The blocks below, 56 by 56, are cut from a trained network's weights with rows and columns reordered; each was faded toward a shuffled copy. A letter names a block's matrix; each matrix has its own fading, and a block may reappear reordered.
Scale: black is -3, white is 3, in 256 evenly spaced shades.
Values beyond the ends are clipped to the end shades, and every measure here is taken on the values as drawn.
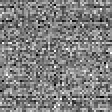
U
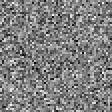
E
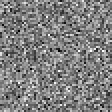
E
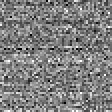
U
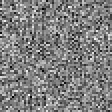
E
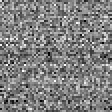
U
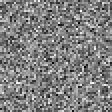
E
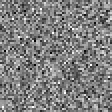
E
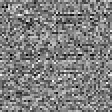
U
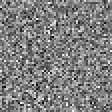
E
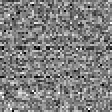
U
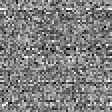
U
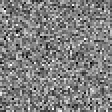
E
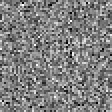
E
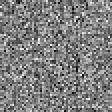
E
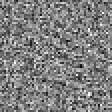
E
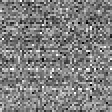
U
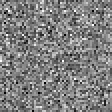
E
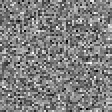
E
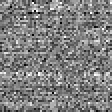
U
